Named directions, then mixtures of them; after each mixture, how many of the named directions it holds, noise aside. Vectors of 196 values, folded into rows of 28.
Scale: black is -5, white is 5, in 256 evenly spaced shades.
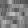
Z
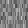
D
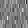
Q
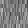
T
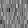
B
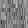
three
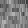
three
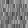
three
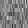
three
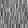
two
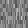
one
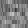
two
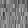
three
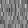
two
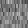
three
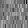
three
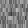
two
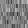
two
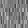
three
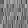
three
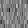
one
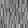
two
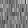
three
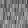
three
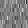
one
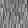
one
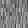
two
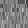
three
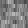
two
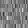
three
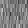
one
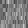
two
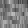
two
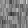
three
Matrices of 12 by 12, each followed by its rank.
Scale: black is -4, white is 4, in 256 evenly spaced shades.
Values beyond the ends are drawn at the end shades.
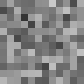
full rank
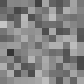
full rank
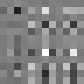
two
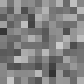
full rank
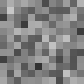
full rank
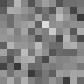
full rank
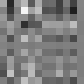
two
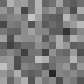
full rank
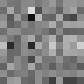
two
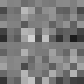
two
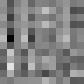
two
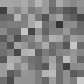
full rank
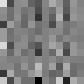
two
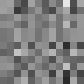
two
